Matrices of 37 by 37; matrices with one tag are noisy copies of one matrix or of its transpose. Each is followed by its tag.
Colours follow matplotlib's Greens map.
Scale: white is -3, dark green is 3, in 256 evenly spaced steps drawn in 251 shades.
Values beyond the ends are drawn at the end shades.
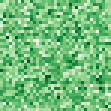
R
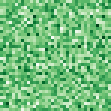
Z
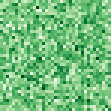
R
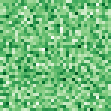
Z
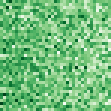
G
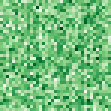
R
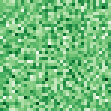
Z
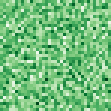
Z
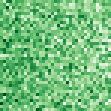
G
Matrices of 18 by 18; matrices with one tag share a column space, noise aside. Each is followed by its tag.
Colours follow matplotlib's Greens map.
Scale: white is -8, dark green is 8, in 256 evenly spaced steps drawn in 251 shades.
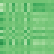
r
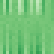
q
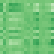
r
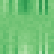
q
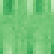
q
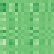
r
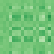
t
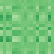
t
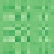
t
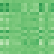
r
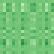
r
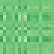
t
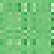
r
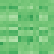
t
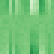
q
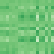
t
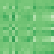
t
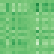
r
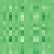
t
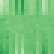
q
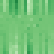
q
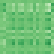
r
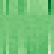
q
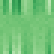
q
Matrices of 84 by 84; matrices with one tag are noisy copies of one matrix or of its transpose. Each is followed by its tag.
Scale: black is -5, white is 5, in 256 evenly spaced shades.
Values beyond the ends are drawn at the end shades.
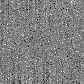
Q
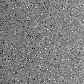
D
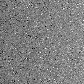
D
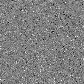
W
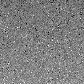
D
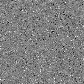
W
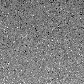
D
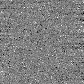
Q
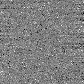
Q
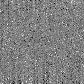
Q
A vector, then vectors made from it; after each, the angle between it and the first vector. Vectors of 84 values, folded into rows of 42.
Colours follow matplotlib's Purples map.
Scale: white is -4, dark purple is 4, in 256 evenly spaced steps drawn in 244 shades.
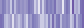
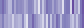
nearly parallel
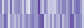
partly opposed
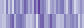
partly opposed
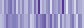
partly opposed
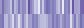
nearly parallel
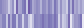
orthogonal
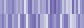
partly aligned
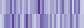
nearly opposite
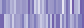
nearly parallel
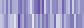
partly opposed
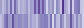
nearly opposite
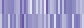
orthogonal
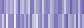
orthogonal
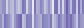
orthogonal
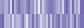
nearly parallel
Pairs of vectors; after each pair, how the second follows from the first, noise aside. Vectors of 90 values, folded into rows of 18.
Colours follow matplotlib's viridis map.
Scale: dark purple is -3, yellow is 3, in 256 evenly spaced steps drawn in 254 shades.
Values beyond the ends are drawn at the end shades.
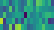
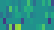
partly zeroed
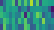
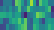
sign-scrambled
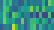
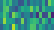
copied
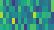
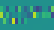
partly zeroed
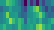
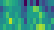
copied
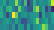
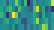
copied
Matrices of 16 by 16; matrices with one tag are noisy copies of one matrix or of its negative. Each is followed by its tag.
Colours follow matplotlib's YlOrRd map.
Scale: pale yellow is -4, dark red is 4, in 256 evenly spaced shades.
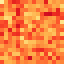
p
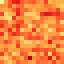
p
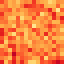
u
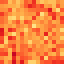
u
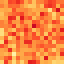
u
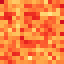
p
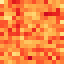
p
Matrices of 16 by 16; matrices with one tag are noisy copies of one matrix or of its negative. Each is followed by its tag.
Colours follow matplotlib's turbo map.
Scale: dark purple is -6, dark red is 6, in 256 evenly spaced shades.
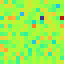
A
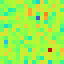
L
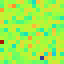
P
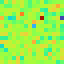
A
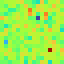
L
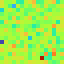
P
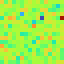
A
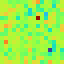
L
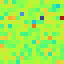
A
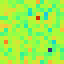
L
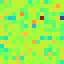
A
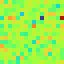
A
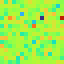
A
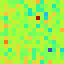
L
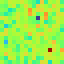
L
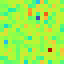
L
